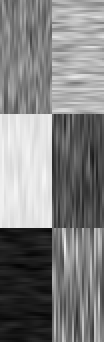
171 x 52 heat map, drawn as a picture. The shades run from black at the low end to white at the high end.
It is made of 3 by 2 panels. Panel 1,1: middling, streaked downward. Panel 1,2: high, streaked across. Panel 2,1: very high, streaked downward, faint in contrast. Panel 2,2: low, streaked downward. Panel 3,1: very low, streaked across, faint in contrast. Panel 3,2: middling, streaked downward, strong in contrast.
